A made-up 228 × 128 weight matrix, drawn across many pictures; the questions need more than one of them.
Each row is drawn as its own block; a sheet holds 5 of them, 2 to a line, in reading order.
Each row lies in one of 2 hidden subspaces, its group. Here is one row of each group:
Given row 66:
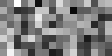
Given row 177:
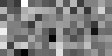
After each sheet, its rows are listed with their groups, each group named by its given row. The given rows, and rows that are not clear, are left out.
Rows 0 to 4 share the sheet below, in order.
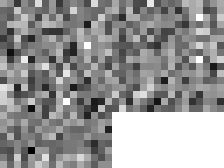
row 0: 66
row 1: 66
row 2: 177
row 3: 66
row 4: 66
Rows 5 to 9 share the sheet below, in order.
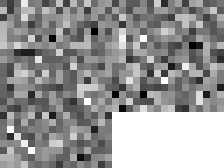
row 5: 177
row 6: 66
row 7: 66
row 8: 66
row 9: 66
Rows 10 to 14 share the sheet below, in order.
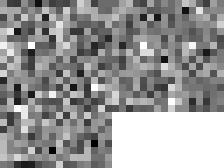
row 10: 177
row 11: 66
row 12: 177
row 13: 177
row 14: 177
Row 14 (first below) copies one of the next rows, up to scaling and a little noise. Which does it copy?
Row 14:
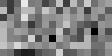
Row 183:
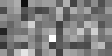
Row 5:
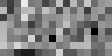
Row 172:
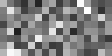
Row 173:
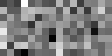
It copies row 5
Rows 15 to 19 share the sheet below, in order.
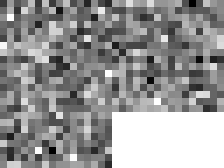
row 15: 66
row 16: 177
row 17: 66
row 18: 66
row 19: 66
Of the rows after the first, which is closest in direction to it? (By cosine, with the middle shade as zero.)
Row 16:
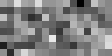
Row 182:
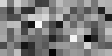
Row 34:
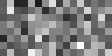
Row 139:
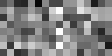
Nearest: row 182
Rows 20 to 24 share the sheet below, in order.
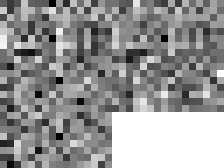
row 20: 177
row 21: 177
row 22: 177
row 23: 66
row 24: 177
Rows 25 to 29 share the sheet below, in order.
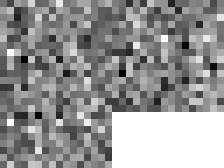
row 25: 66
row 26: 66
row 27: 177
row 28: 66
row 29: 177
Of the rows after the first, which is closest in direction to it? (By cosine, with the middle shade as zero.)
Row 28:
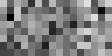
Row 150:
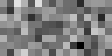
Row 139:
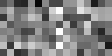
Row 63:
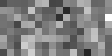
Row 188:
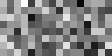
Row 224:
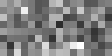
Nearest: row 63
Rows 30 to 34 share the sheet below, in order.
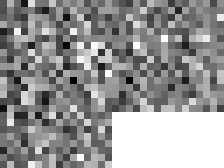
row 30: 177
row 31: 66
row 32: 66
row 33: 66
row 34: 177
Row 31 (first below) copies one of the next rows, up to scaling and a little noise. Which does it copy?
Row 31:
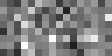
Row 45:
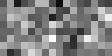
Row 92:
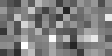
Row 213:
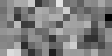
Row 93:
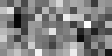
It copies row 92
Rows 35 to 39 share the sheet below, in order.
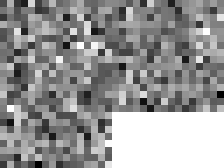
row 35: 177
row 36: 66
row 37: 66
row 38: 66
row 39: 66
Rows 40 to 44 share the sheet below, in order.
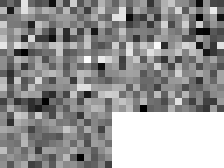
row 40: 177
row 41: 66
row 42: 66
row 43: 177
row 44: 177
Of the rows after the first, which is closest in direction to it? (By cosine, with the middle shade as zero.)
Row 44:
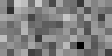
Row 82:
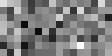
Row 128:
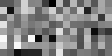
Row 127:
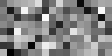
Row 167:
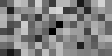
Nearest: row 167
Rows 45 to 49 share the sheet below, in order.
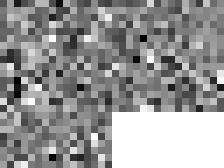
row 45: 66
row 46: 66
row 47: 66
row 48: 66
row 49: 177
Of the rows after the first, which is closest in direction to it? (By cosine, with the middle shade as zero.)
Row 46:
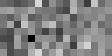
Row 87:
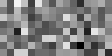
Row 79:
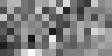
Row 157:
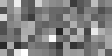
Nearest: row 79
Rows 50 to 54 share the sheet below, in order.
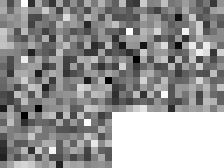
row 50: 177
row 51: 177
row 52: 66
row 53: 177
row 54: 177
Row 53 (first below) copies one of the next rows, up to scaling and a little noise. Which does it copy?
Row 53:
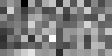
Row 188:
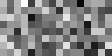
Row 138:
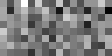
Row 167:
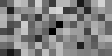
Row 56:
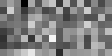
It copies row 56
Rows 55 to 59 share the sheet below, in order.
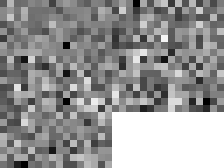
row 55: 66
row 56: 177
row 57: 177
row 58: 177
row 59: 177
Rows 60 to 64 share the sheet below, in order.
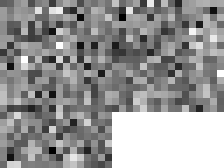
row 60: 177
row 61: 66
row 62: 177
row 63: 66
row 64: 66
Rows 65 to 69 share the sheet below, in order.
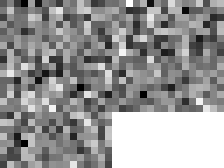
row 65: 177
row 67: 66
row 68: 66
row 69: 66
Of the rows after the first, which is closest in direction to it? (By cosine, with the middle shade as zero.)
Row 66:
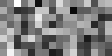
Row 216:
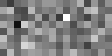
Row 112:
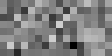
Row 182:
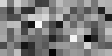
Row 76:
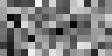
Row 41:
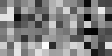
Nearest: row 182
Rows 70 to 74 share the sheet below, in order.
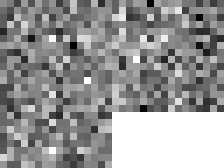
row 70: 66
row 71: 66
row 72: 177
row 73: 177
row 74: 66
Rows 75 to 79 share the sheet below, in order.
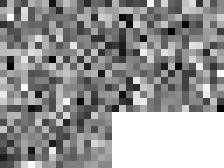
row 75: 66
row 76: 66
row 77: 177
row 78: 66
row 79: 177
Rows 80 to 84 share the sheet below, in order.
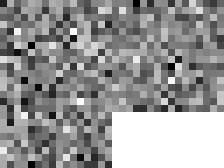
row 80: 177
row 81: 177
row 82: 66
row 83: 177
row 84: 177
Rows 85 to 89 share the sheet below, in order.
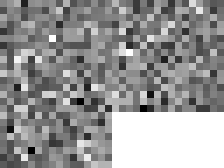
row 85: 177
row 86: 177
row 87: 177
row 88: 177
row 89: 66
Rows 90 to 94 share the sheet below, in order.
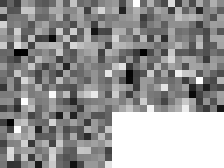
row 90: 177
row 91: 177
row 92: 66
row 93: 66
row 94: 66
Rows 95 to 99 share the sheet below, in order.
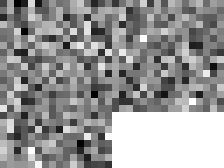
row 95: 177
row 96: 66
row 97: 66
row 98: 66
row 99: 66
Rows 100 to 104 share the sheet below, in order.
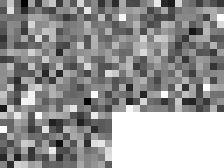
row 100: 177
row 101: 66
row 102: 66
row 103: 177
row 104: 177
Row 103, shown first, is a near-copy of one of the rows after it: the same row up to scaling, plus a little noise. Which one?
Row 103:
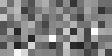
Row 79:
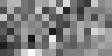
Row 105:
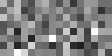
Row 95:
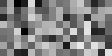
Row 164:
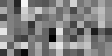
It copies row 105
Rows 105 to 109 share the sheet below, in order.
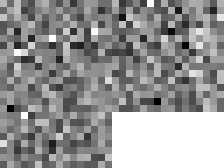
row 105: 177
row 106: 66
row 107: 66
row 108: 66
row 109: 177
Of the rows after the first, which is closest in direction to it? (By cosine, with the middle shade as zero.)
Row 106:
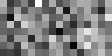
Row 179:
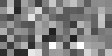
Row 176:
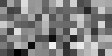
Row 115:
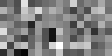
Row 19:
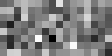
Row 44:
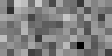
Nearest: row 179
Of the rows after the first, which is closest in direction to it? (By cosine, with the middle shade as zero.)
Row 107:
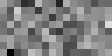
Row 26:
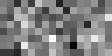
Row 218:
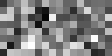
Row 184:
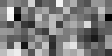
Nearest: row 26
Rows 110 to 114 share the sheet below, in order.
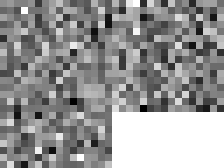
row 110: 66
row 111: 177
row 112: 66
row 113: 177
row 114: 177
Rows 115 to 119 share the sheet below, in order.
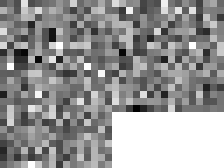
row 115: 177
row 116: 66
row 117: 177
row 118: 177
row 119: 177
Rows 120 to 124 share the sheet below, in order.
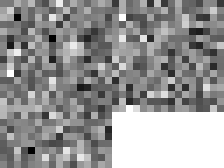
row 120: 66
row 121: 66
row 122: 66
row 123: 177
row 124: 66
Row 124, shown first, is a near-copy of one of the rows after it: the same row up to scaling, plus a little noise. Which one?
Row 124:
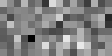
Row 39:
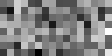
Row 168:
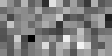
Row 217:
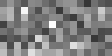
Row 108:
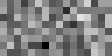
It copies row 168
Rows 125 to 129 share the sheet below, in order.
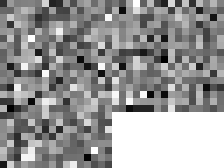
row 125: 66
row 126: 177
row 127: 177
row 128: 177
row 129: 66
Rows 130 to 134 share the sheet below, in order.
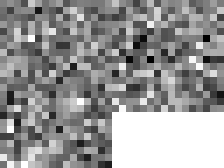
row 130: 177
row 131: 66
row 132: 66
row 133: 177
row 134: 66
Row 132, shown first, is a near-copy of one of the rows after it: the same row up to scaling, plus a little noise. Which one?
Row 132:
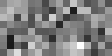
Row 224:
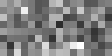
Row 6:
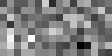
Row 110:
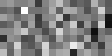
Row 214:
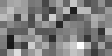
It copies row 214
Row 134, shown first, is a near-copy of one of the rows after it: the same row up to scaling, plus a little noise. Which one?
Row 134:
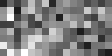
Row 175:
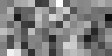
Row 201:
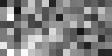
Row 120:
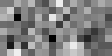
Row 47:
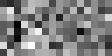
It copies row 201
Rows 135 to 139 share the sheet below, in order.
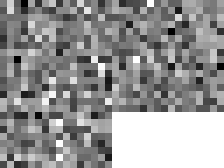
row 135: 177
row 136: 66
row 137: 66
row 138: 177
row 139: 177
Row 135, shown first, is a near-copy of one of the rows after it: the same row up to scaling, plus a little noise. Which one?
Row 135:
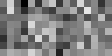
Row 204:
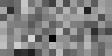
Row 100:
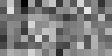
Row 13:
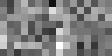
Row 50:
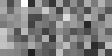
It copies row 100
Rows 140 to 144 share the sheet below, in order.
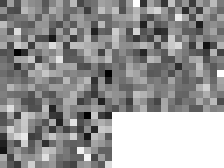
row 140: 177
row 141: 177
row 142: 66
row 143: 66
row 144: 66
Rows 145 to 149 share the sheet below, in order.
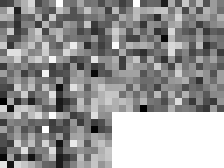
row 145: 66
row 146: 177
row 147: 177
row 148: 177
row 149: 177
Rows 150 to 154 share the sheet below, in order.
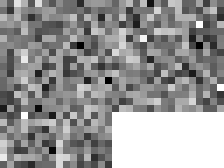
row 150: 177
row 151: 66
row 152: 66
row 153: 66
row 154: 177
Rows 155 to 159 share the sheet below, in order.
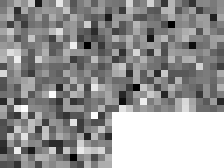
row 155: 66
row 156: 177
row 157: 177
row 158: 66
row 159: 66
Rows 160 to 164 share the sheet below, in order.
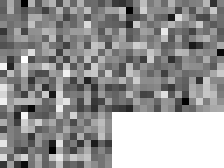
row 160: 177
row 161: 66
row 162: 177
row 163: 66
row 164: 177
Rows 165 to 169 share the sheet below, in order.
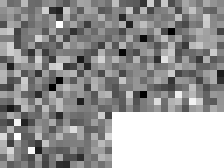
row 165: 177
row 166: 66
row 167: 177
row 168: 66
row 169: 66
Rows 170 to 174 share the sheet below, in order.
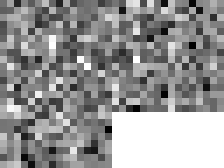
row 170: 66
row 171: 177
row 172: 177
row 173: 177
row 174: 66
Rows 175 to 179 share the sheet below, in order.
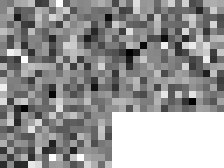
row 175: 66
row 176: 177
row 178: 66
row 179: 177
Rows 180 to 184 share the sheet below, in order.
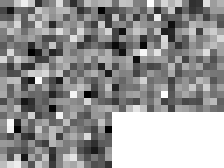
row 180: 66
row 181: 177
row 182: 66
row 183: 177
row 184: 66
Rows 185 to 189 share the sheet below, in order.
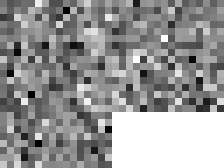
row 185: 66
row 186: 177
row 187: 66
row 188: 177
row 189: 66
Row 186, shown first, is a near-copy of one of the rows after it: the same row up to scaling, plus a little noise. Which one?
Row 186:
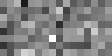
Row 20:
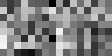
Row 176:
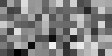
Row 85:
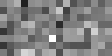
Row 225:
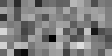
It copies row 85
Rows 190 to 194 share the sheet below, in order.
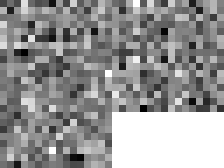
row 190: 177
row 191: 177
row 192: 66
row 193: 177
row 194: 66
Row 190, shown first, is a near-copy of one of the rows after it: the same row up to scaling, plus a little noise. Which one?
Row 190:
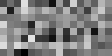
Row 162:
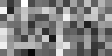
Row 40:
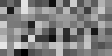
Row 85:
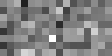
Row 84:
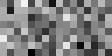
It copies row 40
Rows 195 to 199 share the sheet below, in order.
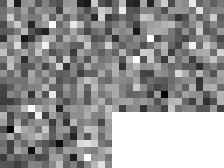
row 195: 66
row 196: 177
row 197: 177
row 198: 177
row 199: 66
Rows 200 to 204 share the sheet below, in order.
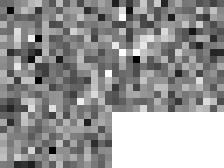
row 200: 177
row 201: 66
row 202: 66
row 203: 177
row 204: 177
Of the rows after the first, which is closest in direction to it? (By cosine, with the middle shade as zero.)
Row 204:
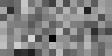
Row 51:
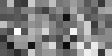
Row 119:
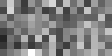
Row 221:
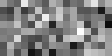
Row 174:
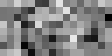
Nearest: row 174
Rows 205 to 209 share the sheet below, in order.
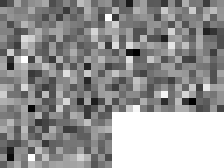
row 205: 66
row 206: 177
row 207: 177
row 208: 177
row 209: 66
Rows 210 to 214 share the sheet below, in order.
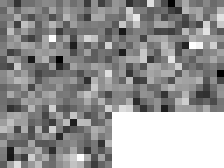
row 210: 66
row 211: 66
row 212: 66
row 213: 66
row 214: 66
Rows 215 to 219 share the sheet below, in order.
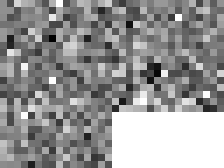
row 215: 66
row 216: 66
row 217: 66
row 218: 66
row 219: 177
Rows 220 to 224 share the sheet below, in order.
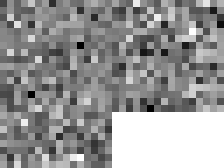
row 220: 66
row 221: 66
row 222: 66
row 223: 66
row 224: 66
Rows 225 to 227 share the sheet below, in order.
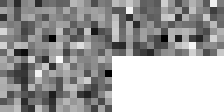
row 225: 177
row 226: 66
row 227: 66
